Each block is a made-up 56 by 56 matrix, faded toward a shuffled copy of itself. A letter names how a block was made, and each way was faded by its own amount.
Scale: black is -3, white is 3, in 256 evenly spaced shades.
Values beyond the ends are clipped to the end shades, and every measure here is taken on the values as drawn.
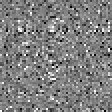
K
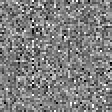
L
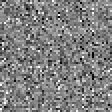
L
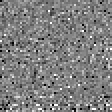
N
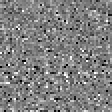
N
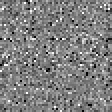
N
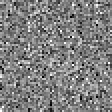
L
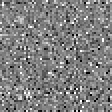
K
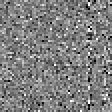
L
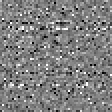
K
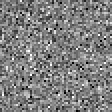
L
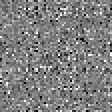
K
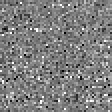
N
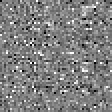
K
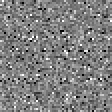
N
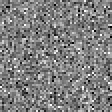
L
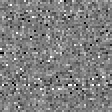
N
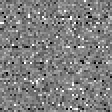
N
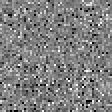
K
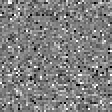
K
